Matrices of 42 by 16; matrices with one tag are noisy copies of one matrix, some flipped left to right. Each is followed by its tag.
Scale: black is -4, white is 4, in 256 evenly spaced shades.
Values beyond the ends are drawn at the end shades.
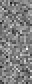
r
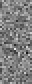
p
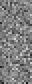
r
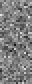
p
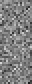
r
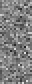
p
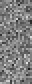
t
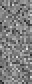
r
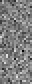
t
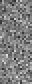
t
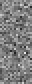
p
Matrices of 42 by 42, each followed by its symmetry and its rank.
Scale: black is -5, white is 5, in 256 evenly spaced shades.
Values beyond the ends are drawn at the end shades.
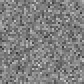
neither, full rank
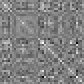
symmetric, rank five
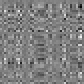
neither, rank three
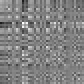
symmetric, rank three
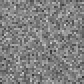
neither, full rank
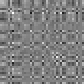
symmetric, rank three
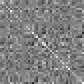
symmetric, rank five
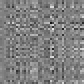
neither, rank three
